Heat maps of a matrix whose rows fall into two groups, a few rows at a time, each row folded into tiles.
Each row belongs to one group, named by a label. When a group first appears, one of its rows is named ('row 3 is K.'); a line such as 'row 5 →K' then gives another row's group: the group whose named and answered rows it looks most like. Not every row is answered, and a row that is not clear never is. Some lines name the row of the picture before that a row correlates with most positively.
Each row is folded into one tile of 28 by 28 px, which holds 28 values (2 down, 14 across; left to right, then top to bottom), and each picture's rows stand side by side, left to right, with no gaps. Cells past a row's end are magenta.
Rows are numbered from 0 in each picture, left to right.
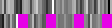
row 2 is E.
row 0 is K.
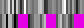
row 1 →K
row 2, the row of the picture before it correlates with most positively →1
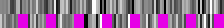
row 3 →K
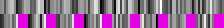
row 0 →K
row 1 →K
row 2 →K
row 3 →K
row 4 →E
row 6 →E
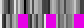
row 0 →E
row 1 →K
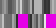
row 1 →K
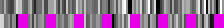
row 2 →E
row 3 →E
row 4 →K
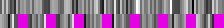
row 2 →K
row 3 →K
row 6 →E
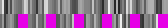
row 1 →E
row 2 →K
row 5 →K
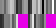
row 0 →K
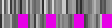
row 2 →E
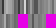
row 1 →E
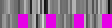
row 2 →E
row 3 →E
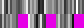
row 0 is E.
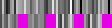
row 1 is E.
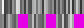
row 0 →E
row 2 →E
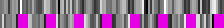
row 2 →E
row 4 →K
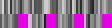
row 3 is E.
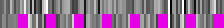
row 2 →K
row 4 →K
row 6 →E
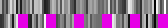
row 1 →K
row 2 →K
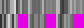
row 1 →E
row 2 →E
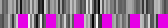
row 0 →K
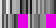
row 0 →E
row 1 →E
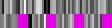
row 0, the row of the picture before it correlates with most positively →1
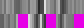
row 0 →K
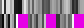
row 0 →K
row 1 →K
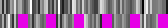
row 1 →E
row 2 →E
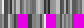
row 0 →E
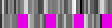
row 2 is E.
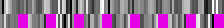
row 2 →K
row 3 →E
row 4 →K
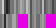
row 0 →E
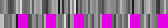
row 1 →K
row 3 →K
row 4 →K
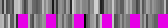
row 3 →K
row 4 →E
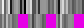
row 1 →E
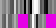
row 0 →E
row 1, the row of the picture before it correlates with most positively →2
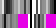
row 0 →E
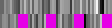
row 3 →K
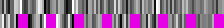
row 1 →K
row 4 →K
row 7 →K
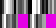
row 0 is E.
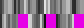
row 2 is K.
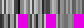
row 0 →K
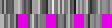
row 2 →K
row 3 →E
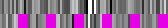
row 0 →E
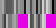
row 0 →E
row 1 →E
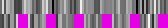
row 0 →K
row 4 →E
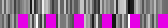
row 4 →K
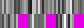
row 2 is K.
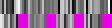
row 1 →E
